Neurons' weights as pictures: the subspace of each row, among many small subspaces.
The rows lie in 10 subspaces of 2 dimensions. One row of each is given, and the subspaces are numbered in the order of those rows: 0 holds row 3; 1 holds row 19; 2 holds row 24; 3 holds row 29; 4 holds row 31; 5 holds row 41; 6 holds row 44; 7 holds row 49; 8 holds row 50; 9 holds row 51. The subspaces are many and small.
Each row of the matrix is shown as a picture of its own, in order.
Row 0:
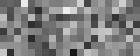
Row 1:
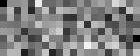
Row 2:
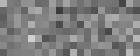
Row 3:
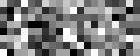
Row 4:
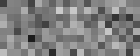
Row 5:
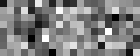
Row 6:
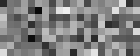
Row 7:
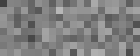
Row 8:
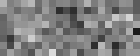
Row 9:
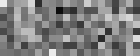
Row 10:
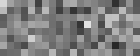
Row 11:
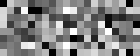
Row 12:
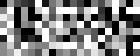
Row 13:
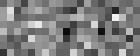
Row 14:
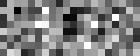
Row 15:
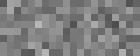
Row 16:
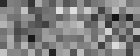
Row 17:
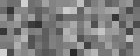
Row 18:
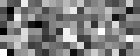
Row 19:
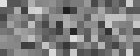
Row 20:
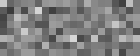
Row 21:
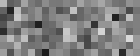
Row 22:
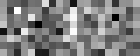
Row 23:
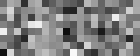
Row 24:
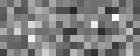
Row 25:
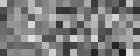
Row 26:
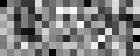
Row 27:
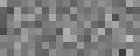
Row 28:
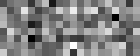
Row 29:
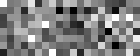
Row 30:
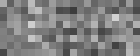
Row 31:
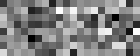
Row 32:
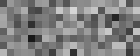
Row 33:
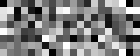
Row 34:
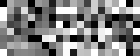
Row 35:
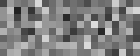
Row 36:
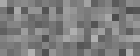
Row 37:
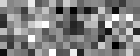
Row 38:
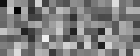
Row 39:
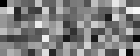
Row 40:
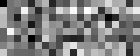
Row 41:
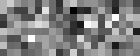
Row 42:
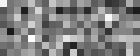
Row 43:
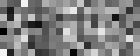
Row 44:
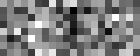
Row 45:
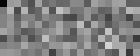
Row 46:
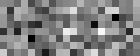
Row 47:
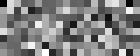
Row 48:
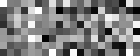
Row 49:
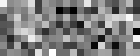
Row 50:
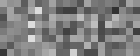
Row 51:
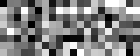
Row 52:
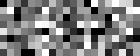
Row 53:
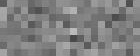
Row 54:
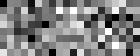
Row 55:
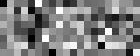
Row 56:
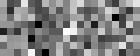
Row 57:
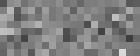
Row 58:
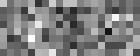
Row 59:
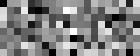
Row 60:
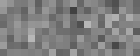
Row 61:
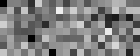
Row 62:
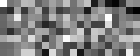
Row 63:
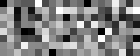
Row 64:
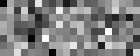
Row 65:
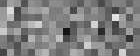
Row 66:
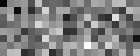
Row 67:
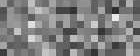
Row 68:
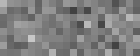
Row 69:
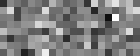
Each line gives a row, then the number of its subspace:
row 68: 5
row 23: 0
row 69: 9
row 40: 9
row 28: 9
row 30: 2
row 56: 1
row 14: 5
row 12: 7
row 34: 2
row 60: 5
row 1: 5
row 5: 6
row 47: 1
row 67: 2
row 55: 6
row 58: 6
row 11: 1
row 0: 0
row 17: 0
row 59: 1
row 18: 0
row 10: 5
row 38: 6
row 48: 4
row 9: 7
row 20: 0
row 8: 7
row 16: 3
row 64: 6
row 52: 9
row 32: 4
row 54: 3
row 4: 3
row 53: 1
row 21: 8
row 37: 3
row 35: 7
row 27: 8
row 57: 8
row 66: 5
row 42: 9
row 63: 7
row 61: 3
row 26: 7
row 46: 2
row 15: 1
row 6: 8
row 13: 8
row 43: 0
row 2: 4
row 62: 9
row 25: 2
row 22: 6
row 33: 2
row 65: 8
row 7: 4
